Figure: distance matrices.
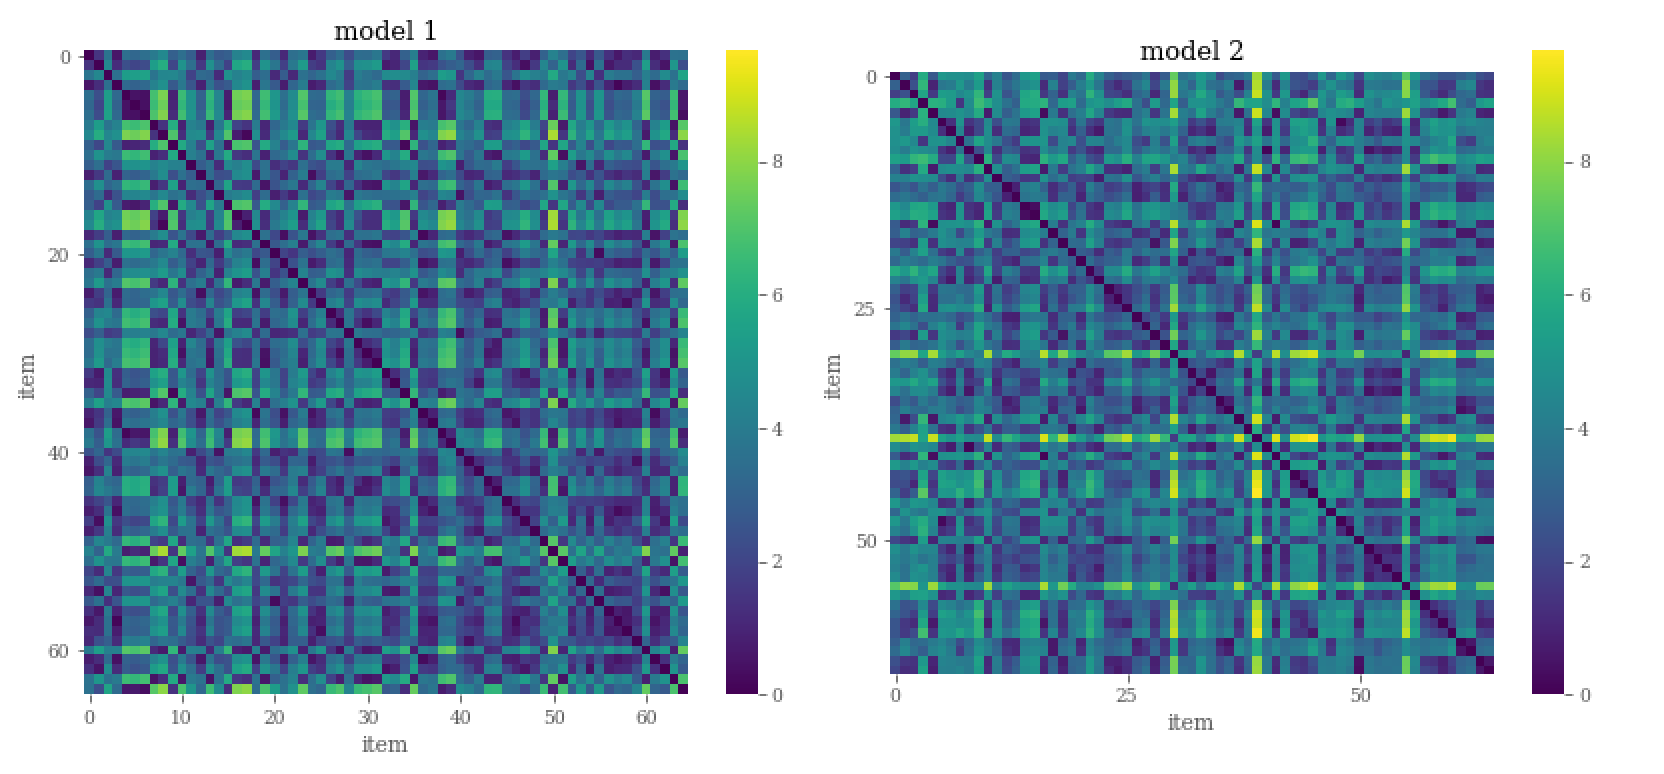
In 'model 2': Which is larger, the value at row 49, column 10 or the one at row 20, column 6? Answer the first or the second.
the first
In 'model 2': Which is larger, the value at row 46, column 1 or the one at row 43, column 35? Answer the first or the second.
the first
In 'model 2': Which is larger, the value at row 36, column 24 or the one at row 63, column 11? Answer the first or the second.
the second
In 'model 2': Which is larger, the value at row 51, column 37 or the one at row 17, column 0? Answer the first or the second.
the first
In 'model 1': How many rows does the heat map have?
65
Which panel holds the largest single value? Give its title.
model 2
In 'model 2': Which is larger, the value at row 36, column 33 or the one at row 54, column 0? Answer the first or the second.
the second
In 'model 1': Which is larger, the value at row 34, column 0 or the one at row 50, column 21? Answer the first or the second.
the second
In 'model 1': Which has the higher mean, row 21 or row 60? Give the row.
60
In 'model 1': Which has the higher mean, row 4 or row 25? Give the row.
4
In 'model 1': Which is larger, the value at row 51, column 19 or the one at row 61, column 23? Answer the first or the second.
the second
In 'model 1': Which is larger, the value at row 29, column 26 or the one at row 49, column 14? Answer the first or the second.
the second
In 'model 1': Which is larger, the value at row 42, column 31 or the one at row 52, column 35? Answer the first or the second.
the second
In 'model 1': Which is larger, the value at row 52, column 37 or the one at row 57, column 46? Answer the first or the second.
the first
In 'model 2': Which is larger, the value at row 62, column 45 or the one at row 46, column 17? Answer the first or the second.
the first
